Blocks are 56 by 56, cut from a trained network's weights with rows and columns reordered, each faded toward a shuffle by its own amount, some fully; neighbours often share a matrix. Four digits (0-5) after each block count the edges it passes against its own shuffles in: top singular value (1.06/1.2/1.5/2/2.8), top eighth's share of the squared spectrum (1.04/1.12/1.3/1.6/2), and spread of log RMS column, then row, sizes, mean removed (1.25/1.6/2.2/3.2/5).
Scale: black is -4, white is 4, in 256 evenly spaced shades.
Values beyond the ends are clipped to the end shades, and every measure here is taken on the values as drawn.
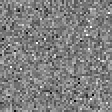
0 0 0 0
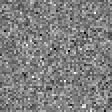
1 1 0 0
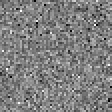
0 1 0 0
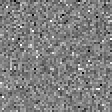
1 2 0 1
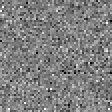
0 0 0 0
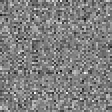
3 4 1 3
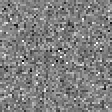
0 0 0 0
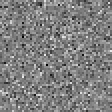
2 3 1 2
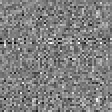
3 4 1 3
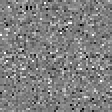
3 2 0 1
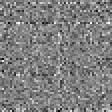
3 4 1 3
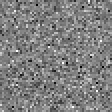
0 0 0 0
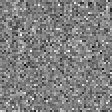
2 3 0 2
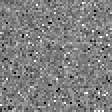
0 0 0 0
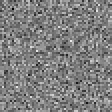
3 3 0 2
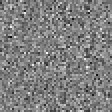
3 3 1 2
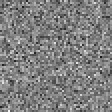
2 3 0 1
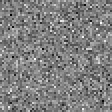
0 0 0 0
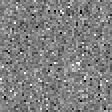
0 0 0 0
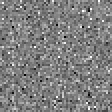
1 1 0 0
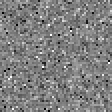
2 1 0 0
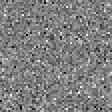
2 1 0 0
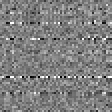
4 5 1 3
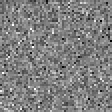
1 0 0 0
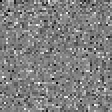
2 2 0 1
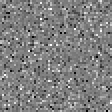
1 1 0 0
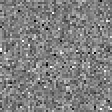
2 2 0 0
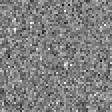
1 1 0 0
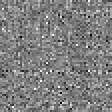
2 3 1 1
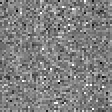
2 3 1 1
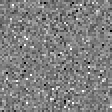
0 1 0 0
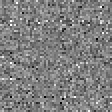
2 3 1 2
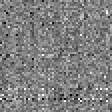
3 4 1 2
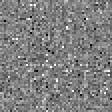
1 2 0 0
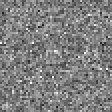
2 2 0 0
